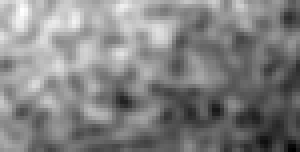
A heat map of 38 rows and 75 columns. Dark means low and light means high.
Values rise toward the top left. There are no regular stripes. The ninth with the lowest average is the bottom right. The ninth with the highest average is the top left. The field is mottled with small blotches. The halves do not mirror each other. No lone cell stands out from its neighbours.
